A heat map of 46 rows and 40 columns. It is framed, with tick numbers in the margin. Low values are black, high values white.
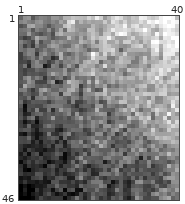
Ninth with the highest average: top right. Ninth with the lowest average: bottom left. Odd rows or columns: none. Stripes: none. Slope: up to the top right. Mirror symmetry: none.
